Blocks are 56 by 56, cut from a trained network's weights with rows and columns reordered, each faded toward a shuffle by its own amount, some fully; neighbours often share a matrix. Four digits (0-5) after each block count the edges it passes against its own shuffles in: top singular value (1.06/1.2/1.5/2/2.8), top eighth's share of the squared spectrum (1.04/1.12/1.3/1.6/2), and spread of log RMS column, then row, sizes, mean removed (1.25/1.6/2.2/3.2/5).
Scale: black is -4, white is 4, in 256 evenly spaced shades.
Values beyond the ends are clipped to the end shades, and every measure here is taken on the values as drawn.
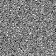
0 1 0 0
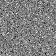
0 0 0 0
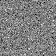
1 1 0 0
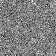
0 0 0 0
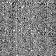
2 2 0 2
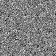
1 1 0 0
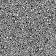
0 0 0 0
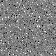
0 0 0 0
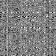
3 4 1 3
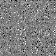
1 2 2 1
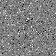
0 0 0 0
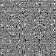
2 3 3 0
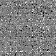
2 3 2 1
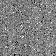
1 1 0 0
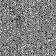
1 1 0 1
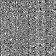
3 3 0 2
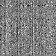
3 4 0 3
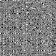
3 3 0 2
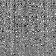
2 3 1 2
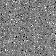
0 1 0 0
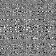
2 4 0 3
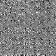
2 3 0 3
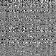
3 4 1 3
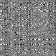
3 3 0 3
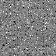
1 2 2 0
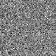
2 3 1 1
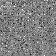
1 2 0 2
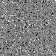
1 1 0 1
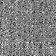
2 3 0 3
